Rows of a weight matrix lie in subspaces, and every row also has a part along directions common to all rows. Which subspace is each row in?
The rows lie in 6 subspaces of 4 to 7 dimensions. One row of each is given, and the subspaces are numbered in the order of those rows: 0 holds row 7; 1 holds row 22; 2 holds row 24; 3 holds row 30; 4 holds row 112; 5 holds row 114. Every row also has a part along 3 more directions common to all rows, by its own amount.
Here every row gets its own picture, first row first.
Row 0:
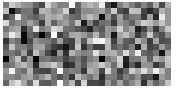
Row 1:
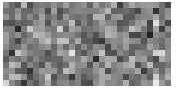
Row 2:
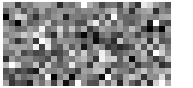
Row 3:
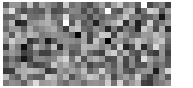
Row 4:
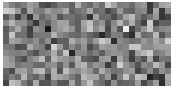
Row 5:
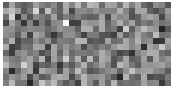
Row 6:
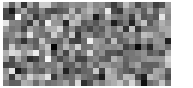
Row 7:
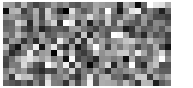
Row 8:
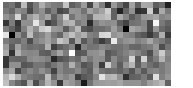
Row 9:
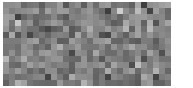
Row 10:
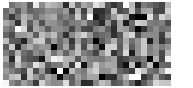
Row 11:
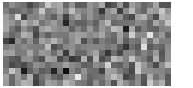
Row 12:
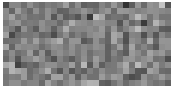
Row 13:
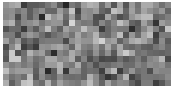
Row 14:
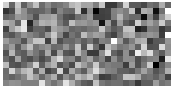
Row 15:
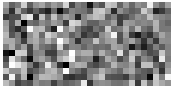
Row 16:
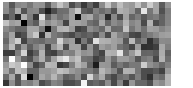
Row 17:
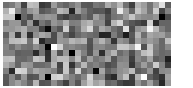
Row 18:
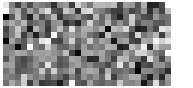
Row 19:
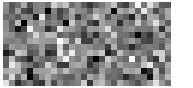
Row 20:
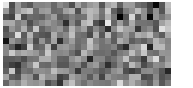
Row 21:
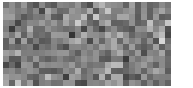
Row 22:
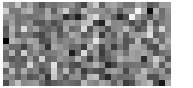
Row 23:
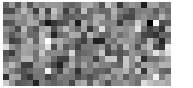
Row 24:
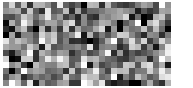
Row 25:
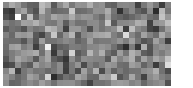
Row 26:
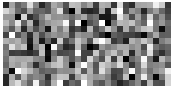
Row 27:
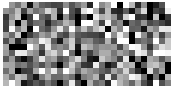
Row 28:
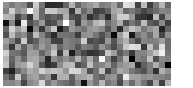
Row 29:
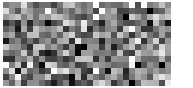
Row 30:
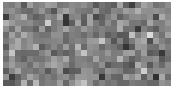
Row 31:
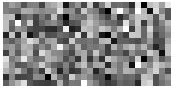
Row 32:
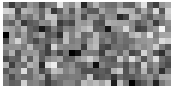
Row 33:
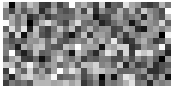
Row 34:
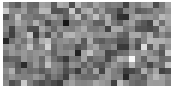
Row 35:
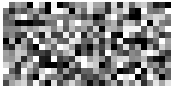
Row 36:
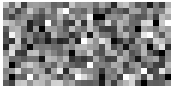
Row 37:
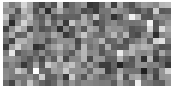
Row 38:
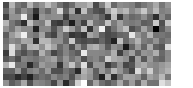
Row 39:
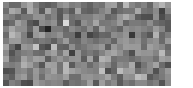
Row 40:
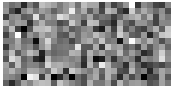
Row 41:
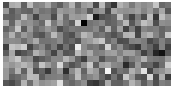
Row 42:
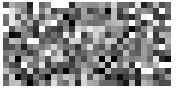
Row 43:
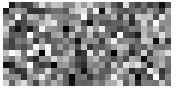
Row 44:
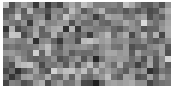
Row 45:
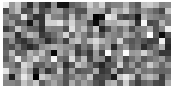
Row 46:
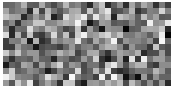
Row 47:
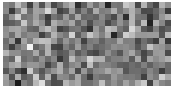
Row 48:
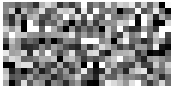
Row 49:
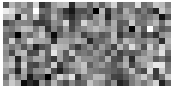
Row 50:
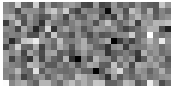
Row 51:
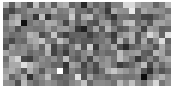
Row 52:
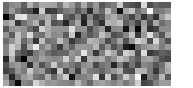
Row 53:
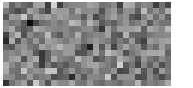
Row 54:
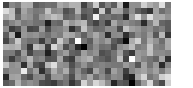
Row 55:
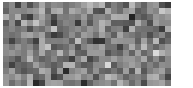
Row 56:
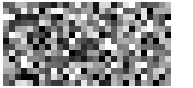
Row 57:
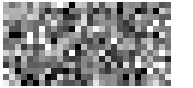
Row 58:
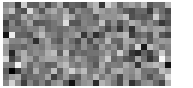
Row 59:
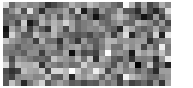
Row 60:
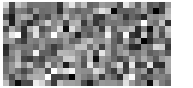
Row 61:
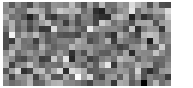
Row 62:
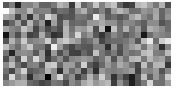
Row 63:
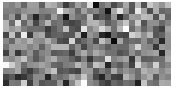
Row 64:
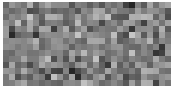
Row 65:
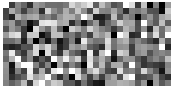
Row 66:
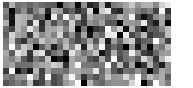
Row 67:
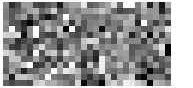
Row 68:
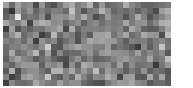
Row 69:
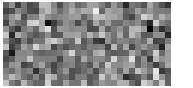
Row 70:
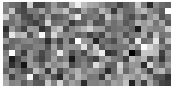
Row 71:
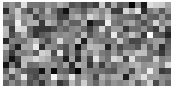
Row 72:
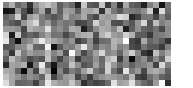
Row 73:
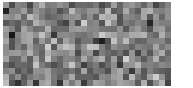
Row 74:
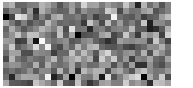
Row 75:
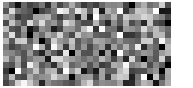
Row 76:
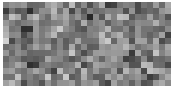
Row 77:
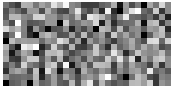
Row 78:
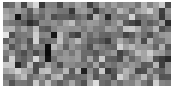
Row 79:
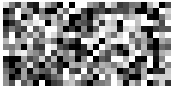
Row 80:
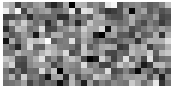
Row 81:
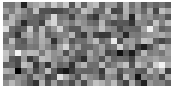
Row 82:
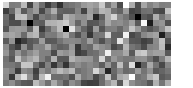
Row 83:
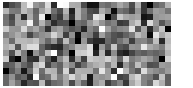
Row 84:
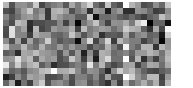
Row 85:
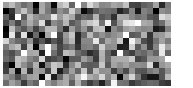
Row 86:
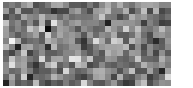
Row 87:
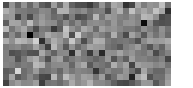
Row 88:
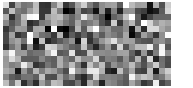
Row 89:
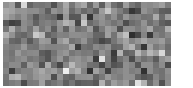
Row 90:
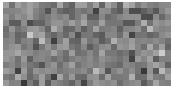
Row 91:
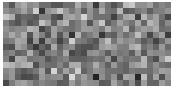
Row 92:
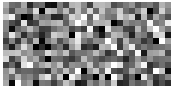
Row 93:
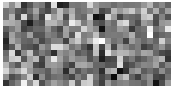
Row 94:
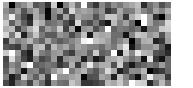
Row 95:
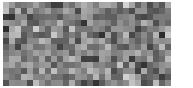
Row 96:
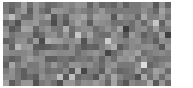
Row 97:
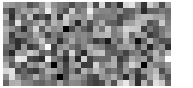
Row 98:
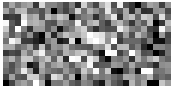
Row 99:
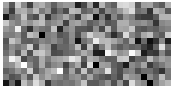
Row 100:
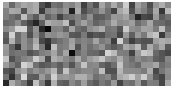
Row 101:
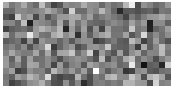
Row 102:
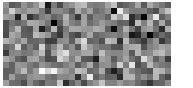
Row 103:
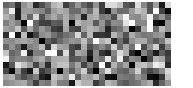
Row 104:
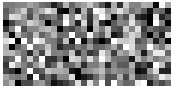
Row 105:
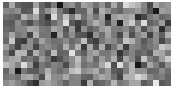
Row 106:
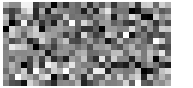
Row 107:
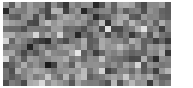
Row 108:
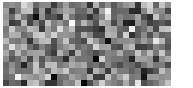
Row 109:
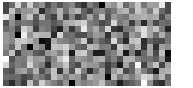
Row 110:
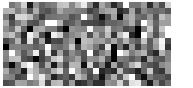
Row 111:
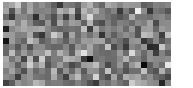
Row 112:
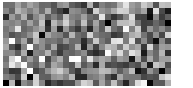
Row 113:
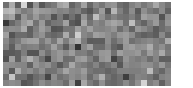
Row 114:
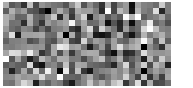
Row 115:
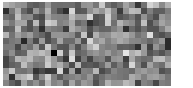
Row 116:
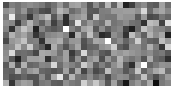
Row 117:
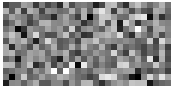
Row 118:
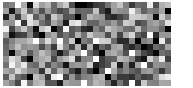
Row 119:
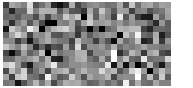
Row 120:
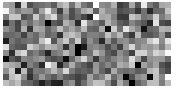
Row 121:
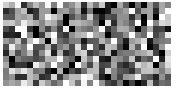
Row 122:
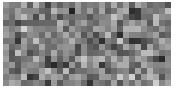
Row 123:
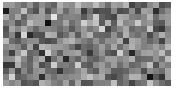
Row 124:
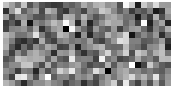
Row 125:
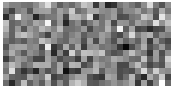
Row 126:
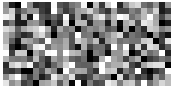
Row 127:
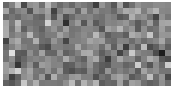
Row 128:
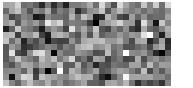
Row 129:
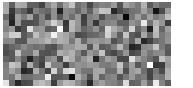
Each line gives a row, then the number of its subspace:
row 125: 3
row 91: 3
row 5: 5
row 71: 0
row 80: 1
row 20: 1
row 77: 0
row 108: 5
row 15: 4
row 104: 4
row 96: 3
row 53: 0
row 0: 1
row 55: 4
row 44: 2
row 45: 0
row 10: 2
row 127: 2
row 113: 5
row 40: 0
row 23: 3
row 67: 2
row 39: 0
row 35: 0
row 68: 2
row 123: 2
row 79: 2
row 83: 0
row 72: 1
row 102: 4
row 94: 2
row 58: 2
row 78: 2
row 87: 5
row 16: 4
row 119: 5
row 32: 1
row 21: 3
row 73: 1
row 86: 4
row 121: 2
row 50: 4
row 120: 1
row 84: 3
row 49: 5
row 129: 4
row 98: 4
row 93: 0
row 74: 3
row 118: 4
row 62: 1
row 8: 3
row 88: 5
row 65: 5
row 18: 1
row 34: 1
